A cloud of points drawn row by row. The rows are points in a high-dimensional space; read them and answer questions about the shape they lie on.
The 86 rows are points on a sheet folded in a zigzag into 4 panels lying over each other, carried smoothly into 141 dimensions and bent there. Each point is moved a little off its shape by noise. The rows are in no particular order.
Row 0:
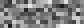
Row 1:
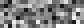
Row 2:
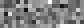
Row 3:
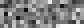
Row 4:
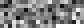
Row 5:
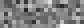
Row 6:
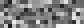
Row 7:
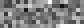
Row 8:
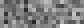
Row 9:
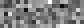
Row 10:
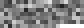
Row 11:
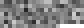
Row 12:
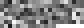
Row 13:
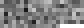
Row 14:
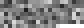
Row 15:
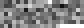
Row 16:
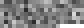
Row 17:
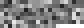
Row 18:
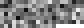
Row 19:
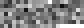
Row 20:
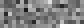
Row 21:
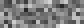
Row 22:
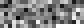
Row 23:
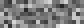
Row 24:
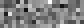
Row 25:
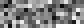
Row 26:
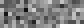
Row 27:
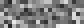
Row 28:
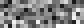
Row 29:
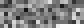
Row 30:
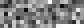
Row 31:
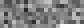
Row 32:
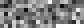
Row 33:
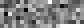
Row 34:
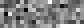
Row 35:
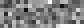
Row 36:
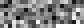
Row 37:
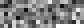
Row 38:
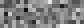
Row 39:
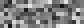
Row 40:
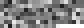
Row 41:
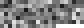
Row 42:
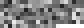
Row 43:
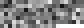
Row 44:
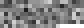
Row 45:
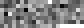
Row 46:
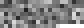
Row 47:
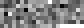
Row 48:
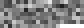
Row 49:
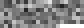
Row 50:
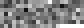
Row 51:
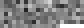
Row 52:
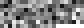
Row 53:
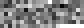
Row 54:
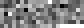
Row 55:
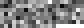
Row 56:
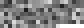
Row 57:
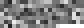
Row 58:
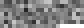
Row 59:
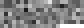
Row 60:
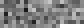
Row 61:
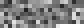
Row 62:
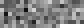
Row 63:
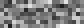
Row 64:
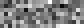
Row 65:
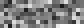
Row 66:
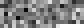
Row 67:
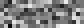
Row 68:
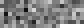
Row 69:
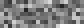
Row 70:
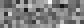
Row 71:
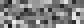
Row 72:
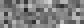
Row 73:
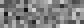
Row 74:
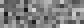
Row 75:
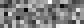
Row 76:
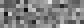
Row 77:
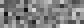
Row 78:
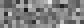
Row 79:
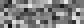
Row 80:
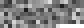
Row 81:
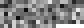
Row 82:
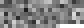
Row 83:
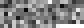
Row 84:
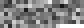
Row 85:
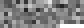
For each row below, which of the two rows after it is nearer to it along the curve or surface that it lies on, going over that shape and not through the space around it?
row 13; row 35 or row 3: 35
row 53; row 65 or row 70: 70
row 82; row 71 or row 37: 71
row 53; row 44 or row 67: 44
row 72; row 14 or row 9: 14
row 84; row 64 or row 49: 49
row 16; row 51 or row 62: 51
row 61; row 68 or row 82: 82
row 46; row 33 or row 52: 52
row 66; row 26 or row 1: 1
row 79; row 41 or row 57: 57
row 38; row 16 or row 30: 30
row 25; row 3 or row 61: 3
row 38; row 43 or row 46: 43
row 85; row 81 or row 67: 67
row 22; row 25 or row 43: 25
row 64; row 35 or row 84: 35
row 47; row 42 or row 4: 4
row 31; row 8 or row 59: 8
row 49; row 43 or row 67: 67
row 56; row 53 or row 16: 16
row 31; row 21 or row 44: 21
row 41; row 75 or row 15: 75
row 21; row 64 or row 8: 8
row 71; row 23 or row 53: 23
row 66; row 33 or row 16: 33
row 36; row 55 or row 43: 55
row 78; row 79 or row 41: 79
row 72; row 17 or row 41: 17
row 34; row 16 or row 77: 77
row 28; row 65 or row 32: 32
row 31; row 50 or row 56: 56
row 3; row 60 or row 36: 36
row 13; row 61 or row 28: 61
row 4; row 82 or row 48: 82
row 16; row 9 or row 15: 15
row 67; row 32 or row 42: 42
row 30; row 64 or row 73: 64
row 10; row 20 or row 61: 61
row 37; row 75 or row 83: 83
